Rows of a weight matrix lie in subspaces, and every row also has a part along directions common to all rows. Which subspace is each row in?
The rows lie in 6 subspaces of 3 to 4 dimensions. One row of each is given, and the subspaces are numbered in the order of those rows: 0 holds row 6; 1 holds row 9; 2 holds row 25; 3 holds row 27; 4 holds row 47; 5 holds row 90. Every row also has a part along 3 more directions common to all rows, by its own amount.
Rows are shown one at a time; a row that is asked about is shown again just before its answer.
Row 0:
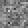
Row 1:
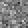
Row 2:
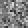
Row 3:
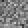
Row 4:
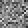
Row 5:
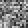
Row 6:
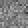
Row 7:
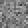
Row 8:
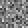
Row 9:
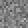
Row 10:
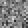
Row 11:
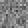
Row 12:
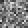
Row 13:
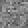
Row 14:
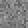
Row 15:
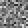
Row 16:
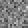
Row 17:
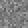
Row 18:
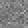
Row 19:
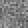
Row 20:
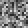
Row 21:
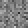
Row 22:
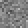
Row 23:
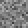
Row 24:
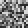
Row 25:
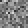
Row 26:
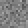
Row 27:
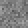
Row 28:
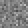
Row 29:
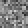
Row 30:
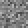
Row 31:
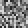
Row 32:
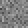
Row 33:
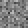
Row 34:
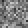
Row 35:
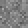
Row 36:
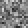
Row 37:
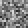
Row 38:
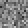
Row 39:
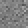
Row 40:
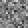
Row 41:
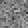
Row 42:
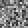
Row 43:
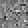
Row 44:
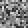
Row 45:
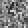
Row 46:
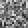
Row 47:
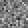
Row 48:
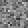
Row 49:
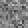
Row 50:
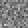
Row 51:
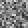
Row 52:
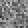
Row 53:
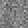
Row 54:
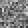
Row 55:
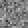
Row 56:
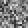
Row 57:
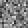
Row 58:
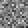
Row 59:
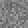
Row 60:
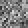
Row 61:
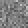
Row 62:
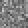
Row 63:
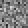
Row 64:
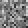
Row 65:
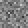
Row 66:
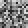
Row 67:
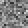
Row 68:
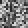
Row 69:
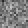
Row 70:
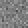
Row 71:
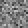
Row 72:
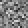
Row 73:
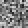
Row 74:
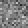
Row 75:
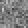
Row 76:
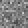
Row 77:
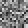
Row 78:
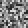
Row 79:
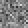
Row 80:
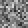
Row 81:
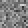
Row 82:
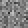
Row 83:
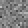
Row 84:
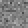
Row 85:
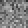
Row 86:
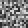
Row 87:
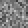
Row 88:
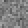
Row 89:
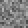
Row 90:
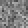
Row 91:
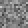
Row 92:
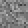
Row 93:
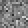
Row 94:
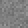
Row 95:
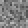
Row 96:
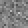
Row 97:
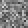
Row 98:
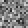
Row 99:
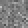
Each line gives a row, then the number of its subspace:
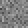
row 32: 2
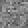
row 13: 4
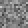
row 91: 1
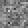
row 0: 4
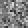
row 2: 1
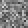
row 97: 4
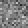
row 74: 2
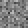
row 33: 2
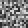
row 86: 5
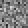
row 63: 2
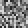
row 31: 2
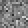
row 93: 4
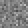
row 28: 4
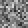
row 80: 1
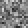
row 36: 3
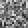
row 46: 5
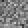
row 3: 1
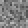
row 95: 3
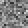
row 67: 1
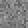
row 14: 0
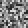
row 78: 1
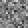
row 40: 2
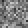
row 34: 1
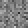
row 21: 0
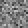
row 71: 5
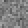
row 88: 3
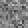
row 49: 2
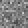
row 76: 4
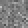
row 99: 5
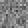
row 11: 3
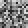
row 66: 0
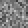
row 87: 4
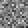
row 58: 3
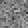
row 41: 5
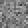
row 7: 1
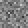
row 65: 2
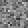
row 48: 4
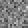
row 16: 4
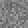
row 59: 1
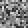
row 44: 3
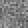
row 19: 3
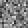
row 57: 5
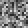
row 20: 1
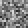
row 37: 5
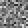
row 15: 1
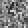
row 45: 1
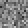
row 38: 5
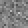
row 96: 1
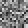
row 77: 0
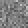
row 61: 4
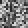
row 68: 5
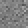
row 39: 0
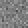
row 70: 2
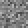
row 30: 1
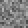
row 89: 3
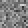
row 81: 0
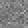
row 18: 0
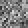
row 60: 3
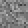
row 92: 0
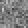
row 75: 3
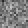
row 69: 1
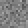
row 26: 3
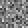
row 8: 2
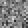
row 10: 5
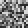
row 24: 0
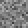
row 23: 5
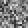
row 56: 2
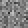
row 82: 2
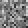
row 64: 0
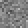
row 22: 2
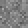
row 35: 3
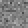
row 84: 4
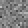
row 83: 3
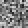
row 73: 3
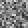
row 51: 5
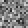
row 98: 3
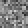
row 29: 2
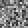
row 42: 4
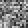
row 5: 3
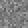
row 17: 4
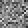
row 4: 0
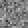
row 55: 4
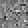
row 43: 0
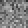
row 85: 0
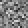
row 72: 2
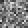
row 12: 1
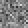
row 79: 0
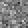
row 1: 2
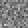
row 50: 5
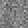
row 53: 5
